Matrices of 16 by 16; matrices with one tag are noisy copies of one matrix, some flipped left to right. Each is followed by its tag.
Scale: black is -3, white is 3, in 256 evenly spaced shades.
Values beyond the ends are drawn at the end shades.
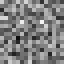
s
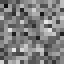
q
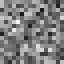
q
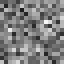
q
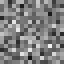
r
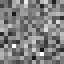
r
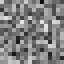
s
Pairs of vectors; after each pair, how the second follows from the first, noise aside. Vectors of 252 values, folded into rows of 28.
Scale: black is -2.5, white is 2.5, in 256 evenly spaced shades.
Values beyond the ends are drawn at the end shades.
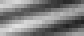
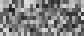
shuffled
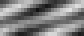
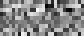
sign-scrambled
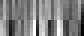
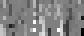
partly zeroed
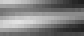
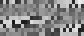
sign-scrambled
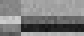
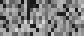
shuffled
